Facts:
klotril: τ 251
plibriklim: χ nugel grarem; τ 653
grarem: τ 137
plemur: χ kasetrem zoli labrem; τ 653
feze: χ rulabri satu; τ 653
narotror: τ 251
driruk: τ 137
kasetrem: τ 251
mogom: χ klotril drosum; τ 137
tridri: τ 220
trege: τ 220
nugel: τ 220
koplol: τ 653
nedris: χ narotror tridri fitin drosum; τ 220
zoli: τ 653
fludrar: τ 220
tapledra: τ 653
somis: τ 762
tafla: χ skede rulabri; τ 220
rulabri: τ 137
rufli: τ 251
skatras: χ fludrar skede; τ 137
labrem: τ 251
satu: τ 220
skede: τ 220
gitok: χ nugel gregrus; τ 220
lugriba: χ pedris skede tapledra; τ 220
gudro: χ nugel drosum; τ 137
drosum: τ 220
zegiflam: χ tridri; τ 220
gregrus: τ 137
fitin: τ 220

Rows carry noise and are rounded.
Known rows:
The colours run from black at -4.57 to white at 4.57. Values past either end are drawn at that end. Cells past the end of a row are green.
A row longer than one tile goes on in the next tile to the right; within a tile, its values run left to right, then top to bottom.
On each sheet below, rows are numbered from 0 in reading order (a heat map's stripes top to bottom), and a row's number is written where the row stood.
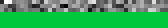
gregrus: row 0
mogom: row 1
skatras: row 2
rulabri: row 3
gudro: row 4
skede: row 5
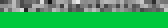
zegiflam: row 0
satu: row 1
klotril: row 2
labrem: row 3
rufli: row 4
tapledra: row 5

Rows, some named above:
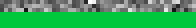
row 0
nedris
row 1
gitok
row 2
fitin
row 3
gregrus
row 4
nugel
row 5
somis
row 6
rulabri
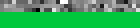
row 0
trege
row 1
feze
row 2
gregrus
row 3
grarem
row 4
plibriklim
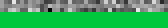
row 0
skede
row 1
pedris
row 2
tafla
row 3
koplol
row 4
tapledra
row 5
lugriba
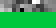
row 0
pedris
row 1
gregrus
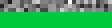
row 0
drosum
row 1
driruk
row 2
fludrar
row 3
narotror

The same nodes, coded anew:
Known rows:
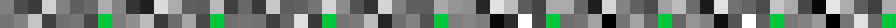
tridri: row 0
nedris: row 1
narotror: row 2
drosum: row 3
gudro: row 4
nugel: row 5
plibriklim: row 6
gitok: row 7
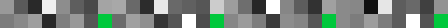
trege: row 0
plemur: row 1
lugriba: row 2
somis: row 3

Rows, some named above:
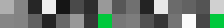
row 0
pedris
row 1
rufli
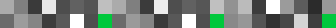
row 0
koplol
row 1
koplol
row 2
skatras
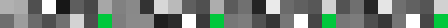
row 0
tapledra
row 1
mogom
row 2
rufli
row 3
rufli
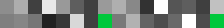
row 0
driruk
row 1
feze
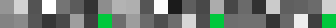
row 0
rulabri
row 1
tapledra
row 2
klotril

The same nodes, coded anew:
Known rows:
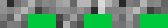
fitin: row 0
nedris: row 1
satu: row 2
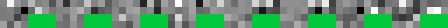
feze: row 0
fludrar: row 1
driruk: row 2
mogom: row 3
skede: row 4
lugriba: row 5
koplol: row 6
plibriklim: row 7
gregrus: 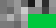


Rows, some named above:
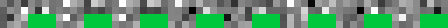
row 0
nugel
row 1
skatras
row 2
skatras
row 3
feze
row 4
pedris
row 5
gudro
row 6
tapledra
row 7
rulabri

